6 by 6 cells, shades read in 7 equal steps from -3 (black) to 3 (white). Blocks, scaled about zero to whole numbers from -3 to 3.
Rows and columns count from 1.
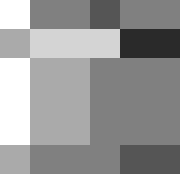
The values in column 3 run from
0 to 2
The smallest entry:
-2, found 2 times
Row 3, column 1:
3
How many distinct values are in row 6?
3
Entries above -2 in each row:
6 4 6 6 6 6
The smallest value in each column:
1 0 0 -1 -2 -2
